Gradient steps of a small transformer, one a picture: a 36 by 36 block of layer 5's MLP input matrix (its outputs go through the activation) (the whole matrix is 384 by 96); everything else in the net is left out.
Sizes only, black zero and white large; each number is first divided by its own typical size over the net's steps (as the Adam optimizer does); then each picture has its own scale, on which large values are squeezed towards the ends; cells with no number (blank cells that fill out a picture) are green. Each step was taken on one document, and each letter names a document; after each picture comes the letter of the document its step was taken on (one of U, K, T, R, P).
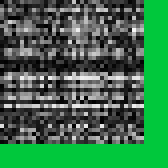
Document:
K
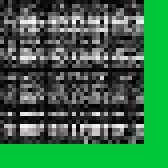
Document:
K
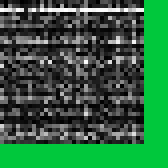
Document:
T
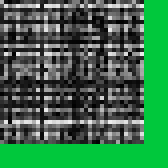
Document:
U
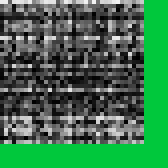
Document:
U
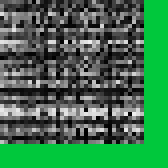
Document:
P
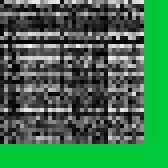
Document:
U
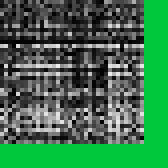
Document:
U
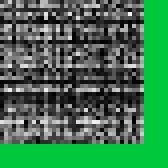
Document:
U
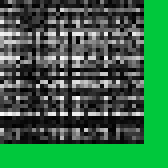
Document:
P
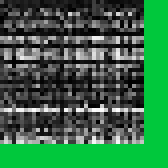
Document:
T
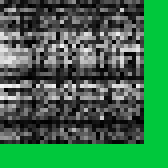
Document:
P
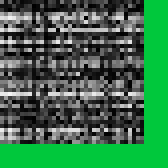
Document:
P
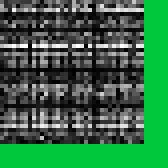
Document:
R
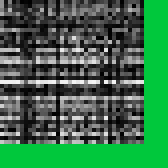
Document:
P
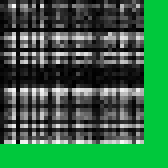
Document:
R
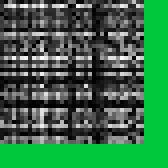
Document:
R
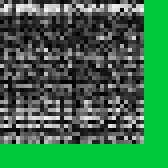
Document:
U
